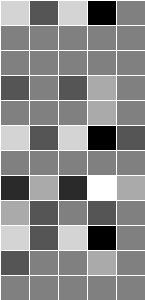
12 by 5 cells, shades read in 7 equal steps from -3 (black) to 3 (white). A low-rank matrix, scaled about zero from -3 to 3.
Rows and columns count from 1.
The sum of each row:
0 0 0 -1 1 -1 0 1 -1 0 0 0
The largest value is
3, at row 8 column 4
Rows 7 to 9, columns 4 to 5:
0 0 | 3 1 | -1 0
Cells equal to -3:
3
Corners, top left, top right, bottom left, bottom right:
2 0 0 0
